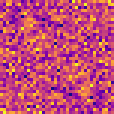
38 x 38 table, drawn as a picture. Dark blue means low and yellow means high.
It looks the same turned upside down. On average the colour sits 50% of the way up the scale. The texture is fine-grained noise. There is no overall slope. No regular stripes run through it. No row or column stands out. No seam splits the table.
